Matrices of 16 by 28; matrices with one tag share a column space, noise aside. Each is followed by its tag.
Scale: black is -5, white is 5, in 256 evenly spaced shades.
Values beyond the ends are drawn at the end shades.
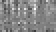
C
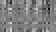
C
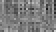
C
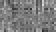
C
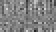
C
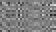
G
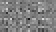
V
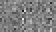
V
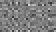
G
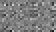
G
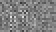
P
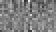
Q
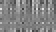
C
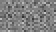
P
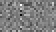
G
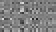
V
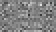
G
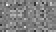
G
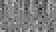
C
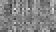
C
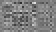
P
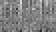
C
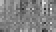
C
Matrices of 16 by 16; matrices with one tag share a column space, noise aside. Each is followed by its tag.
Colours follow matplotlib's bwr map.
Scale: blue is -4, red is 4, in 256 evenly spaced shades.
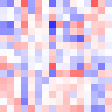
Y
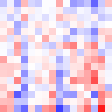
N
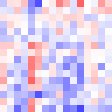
N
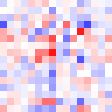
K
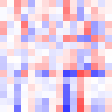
Y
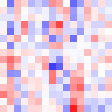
Y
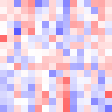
Y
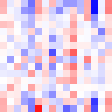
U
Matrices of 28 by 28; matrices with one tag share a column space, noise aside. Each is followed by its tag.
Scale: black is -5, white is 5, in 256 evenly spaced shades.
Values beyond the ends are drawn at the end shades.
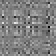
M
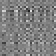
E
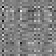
E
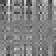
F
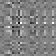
M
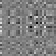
M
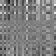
F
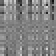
F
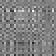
E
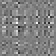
M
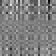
F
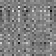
E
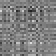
E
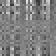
F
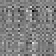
E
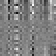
F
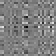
M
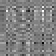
E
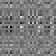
M
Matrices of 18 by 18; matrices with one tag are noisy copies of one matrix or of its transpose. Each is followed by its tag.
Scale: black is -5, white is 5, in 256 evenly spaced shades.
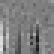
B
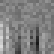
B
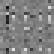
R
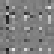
R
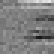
B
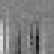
B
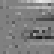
B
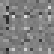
R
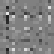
R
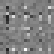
R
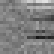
B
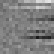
B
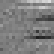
B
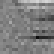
B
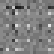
R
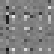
R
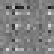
R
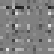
R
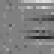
B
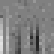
B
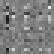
R
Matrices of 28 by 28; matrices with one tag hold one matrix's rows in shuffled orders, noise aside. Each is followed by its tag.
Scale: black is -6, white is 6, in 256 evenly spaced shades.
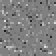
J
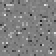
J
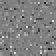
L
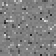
J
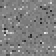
J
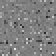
L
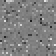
J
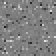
J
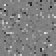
J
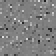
L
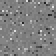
L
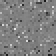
L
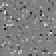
J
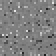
L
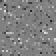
J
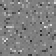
J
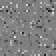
L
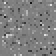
J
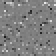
J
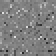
L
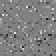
L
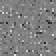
L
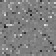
J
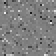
J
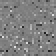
L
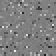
L
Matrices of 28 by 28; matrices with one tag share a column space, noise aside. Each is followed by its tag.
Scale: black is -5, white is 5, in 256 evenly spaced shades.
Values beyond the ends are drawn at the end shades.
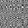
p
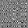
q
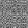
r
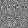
p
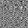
p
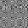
p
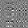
q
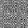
r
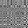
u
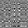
q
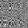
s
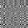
u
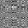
p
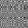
p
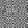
r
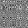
p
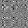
p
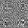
s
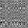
s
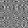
p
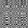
u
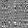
s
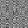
r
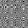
p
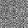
r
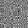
r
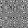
p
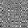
q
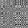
u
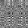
u
